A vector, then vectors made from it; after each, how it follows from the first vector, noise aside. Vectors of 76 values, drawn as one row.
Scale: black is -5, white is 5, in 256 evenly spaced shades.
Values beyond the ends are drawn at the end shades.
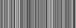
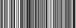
scaled up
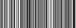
scaled up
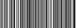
scaled up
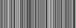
copied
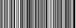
scaled up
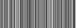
copied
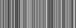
negated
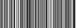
scaled up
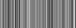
negated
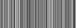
copied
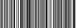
scaled up
